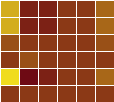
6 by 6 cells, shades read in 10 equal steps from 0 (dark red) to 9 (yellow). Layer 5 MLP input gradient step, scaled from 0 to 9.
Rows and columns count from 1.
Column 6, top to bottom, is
4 4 3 2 4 2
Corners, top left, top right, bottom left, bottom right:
7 4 2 2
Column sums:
30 9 9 12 12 19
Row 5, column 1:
9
